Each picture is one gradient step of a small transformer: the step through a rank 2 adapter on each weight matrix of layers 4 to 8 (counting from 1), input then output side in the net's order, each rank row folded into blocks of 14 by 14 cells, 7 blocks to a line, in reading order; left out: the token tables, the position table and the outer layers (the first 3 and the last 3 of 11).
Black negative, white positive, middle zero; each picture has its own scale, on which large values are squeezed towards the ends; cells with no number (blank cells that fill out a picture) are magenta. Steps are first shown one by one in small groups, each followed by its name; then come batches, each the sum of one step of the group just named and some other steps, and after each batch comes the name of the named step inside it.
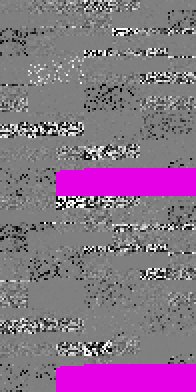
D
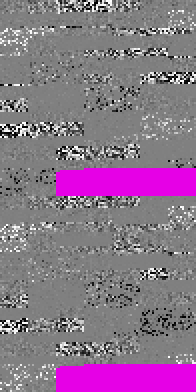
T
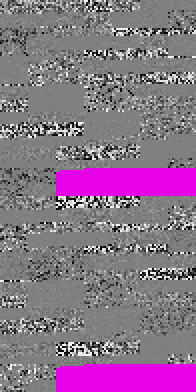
D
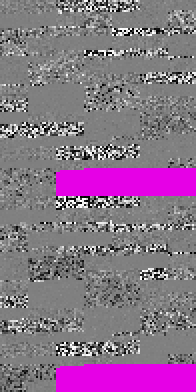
D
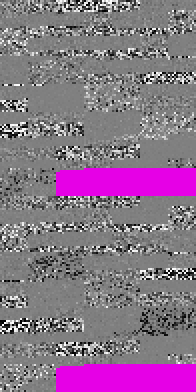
T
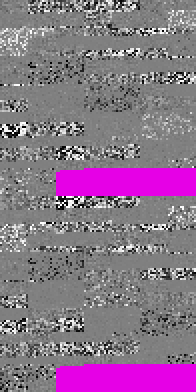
T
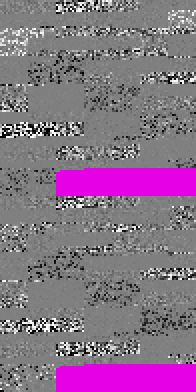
T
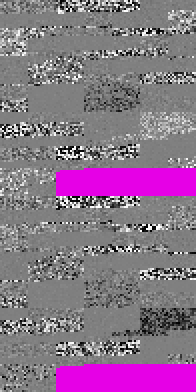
T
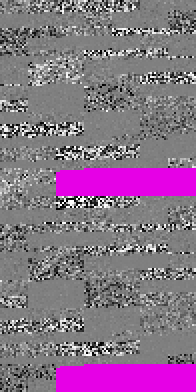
D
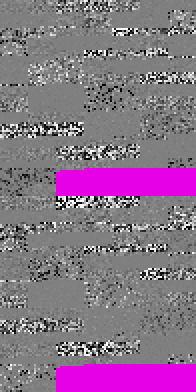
D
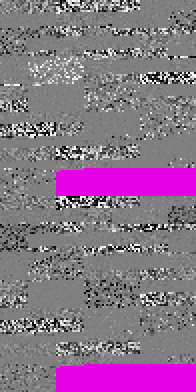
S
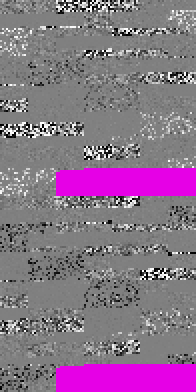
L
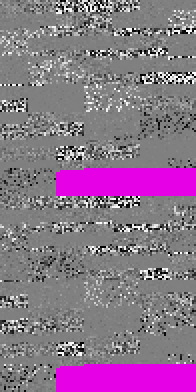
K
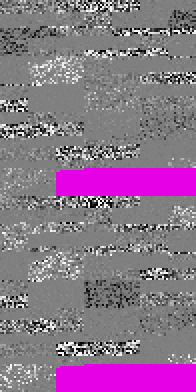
S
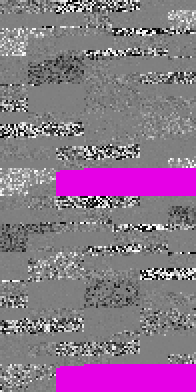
L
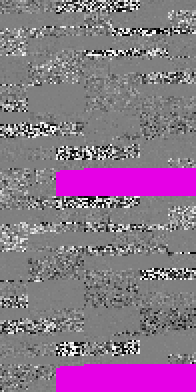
L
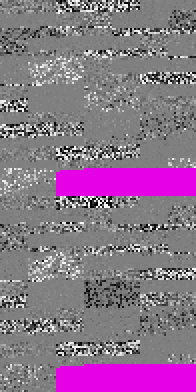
S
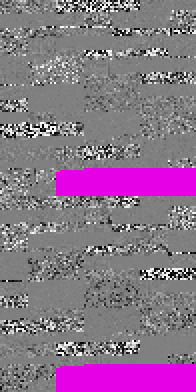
L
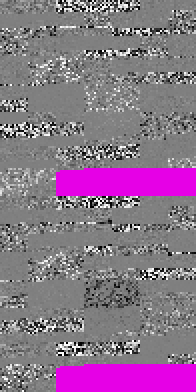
L
